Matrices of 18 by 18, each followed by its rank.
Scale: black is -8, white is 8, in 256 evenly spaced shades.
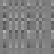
one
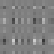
one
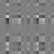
one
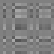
one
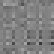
two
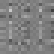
two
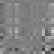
two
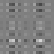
one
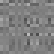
two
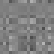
two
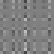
one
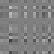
one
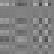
one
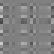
one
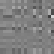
two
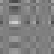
one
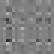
two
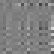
two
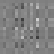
two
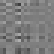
two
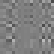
two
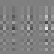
one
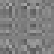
two
